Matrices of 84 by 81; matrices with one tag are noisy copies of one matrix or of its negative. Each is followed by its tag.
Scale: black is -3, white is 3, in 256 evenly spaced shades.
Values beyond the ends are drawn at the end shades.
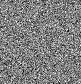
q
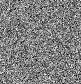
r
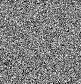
q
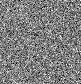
r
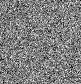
r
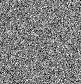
r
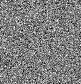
q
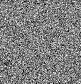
q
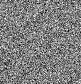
q
